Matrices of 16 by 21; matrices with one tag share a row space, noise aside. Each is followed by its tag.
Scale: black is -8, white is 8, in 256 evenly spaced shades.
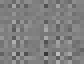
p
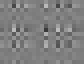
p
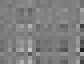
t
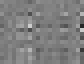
t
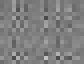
p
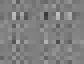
p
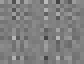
p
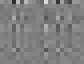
p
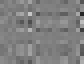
t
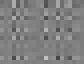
p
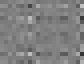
t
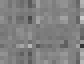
t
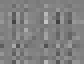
p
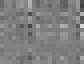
t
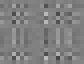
p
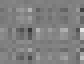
t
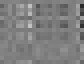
t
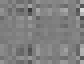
t
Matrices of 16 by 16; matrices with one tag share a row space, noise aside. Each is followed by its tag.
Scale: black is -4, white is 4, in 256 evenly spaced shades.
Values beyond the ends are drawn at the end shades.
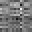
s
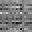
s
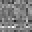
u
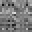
u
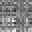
u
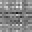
s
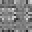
u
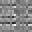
u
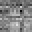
s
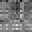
s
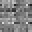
u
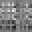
u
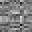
s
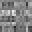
u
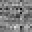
s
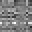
u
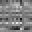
s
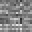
s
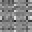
u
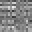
u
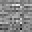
s
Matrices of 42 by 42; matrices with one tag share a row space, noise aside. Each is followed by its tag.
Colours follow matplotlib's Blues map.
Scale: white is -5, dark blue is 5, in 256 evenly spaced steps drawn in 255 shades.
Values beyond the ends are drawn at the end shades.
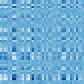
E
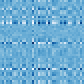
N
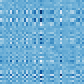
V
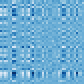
E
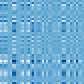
E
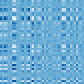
E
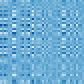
E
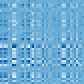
E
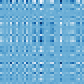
V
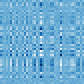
V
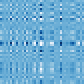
V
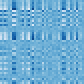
E
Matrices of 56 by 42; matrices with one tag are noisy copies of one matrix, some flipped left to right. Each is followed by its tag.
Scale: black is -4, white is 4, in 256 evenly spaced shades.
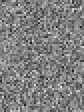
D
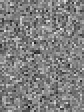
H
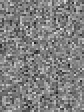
H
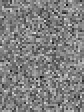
D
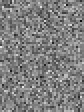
D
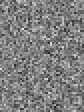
H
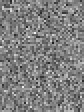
D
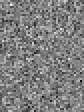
H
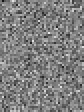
D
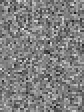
H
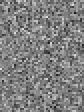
H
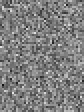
D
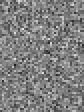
H
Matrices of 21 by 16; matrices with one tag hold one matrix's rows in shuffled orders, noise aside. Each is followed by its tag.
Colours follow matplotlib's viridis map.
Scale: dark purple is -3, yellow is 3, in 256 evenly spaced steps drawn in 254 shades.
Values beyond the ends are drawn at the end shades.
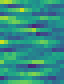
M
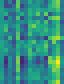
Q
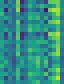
Q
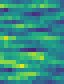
M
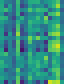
Q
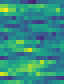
M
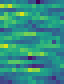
M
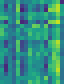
Q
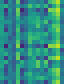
Q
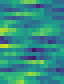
M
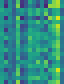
Q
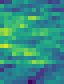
M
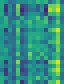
Q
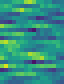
M
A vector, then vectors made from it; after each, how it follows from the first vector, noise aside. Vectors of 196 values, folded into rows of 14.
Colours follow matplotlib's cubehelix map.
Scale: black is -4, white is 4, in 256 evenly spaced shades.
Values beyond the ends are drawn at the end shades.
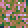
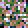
scaled up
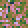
wrapped around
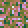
wrapped around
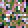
scaled up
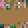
partly zeroed
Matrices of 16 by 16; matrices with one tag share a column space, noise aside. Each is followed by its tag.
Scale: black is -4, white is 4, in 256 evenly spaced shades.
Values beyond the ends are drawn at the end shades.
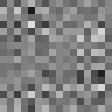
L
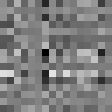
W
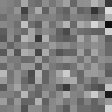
L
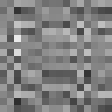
L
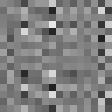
L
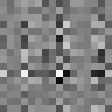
W
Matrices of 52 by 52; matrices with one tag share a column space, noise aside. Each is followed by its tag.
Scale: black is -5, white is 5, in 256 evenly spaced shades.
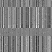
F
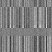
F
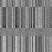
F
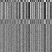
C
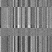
F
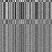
C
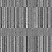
F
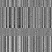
F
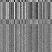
C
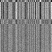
C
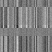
F
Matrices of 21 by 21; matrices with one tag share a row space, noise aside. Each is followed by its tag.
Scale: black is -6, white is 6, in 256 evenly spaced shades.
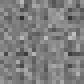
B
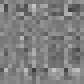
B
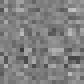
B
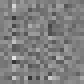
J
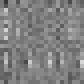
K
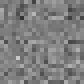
B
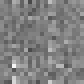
J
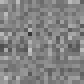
K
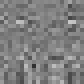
B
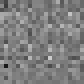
K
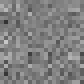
K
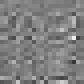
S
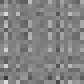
K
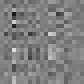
J
